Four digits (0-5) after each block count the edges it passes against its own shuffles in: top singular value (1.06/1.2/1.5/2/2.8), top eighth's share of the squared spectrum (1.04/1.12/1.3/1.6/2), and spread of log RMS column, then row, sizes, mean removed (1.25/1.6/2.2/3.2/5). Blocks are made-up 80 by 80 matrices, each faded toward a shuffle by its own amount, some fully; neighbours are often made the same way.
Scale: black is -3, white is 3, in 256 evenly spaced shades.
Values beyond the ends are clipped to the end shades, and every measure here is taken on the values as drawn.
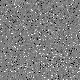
1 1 0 0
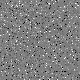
0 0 0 0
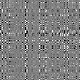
5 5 4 3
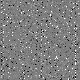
3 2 1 0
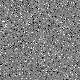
1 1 0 0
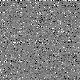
3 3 1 2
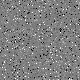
2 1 0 0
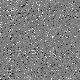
3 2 1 1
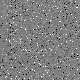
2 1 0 0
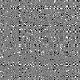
4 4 3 3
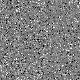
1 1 1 0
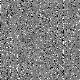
2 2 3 0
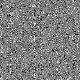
2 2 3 0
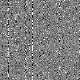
3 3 3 0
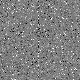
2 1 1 0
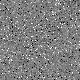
0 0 0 0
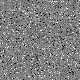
0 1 0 0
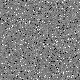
0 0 0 0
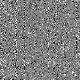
2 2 2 0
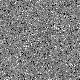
0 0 0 0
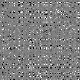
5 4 3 3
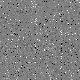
3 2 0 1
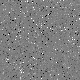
1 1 0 0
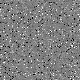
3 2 1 1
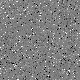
1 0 0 0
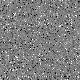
2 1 0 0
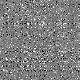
4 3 1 2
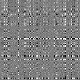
5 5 4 4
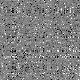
4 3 2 2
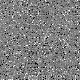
3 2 1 1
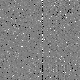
4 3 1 0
